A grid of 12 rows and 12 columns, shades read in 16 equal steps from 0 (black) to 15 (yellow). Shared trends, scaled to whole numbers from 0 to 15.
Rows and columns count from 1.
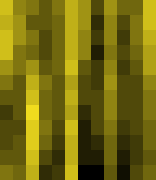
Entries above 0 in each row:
12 12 12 12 12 12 12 12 12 12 12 10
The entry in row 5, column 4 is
6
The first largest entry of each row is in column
1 12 1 1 6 3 3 3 3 3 3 6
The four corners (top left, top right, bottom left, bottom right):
13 13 8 7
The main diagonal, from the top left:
13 10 8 5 7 11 5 5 8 3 4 7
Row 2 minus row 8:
8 4 -9 -1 1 1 7 -2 0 0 3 5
